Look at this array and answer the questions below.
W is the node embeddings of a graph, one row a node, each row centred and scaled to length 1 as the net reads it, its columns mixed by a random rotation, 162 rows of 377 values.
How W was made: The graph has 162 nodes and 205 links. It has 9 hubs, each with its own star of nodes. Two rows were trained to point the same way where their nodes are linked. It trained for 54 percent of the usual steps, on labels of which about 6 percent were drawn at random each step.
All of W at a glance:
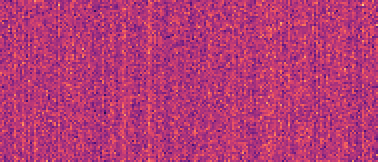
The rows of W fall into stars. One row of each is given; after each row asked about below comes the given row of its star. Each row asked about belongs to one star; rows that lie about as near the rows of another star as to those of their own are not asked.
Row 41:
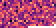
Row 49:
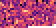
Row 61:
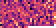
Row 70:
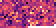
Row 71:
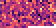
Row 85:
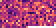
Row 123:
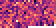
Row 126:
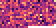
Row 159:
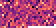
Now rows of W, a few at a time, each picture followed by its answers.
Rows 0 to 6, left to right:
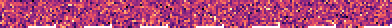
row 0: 41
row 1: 123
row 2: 70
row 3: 41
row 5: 70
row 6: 126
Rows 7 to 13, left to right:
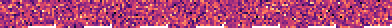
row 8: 123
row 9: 70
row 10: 41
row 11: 71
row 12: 70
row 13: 49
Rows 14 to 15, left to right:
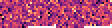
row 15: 49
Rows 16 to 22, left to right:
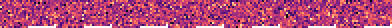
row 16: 123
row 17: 41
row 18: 85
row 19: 70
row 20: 159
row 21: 61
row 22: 123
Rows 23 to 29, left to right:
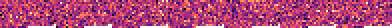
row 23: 126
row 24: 126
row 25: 126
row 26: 71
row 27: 71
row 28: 70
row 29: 70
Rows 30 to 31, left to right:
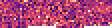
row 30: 70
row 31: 71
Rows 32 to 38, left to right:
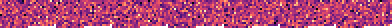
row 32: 70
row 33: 85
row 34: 41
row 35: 49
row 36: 159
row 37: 159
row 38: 126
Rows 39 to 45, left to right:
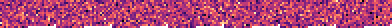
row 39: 61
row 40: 85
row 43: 126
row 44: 49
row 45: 85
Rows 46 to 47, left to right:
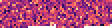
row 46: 70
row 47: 126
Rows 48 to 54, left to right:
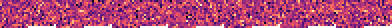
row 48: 41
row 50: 85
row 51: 126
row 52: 85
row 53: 71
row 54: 70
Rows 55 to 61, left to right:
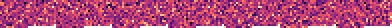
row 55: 49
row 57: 49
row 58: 70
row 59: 61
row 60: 49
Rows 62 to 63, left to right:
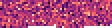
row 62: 85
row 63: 123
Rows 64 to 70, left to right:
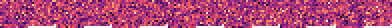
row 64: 126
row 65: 71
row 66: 126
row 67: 85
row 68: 41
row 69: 70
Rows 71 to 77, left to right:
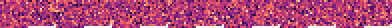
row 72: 70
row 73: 126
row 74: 41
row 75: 61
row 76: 41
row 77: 126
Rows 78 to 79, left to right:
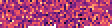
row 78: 71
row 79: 70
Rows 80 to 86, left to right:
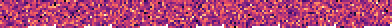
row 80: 49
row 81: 126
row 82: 85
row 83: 61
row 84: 70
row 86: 61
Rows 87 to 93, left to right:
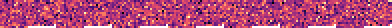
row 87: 159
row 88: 126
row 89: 61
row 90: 85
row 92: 70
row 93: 126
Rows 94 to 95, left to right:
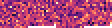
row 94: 85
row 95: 85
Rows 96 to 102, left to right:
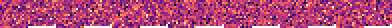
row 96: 49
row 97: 159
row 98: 123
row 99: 41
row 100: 70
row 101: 49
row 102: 61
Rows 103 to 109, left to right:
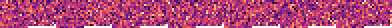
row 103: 71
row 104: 71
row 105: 126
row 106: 85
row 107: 71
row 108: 41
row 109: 123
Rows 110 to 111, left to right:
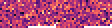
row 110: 71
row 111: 71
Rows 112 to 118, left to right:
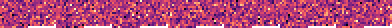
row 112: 70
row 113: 85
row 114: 123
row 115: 71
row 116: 159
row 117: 126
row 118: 49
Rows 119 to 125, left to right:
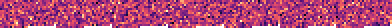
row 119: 61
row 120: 71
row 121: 71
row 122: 126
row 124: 70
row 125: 123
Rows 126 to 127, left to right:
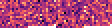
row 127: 41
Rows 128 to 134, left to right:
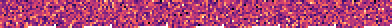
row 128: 61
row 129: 70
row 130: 85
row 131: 85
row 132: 159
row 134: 159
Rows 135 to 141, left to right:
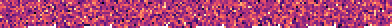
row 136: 85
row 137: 71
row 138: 61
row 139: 123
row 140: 123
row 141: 85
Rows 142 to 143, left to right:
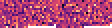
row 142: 41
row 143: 85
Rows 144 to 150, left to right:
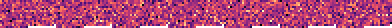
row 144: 71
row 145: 70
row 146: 49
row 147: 41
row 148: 71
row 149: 159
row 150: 126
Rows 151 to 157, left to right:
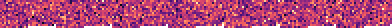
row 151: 71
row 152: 41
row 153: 61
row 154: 85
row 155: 126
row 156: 41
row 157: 159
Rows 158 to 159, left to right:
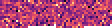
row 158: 123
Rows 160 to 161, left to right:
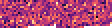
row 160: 85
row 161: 85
